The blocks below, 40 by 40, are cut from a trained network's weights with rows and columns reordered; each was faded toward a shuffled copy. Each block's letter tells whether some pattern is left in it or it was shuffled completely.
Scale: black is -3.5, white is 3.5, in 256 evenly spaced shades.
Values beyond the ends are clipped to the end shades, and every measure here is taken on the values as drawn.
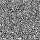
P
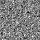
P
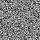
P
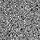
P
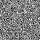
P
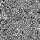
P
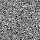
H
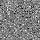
P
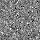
H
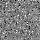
H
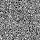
H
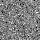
H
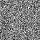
P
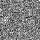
P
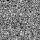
P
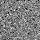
H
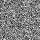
H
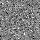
H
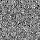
P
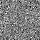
H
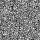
H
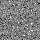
H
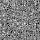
P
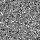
H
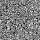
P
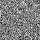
H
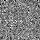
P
